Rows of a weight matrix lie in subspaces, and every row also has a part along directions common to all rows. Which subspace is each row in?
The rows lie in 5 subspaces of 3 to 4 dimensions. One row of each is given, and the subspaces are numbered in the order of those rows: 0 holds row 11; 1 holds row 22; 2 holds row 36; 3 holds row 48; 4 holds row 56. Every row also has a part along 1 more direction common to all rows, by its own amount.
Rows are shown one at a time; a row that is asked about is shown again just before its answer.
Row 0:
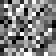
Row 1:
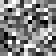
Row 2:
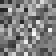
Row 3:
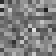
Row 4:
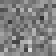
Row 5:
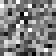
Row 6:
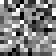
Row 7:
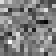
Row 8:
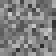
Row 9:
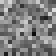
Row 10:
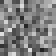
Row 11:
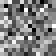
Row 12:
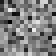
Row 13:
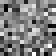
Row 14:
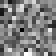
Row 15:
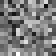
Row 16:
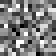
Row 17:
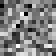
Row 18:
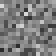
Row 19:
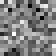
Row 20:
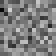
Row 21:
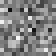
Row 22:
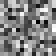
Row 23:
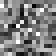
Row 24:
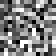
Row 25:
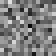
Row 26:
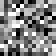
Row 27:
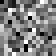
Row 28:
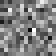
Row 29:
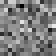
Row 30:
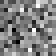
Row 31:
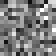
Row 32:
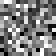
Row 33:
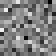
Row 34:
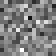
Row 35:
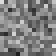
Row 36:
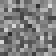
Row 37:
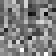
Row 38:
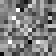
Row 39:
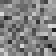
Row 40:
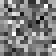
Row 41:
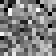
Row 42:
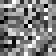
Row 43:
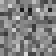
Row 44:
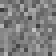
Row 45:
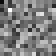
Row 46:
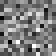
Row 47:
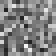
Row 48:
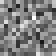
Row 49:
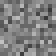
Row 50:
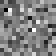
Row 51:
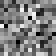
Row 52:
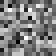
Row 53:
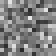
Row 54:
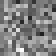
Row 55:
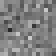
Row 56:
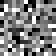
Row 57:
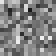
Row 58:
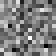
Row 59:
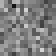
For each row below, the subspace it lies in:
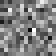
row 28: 0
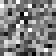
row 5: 3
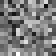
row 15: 1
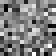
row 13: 4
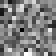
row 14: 0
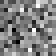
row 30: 2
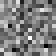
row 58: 3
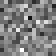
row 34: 4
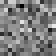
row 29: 1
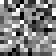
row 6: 1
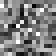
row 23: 3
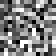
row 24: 2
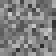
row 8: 0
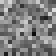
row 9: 1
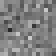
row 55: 2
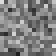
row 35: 1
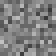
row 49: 0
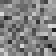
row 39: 4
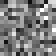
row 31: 1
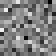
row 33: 2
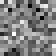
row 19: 1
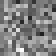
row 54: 4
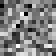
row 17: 3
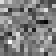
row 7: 4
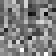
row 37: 4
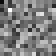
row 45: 3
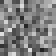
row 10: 2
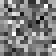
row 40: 1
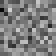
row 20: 0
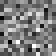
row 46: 2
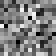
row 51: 3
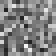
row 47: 2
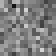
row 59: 2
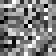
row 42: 0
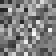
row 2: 0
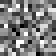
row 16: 3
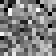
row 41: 1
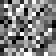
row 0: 0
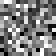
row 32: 4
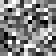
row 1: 0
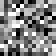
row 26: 1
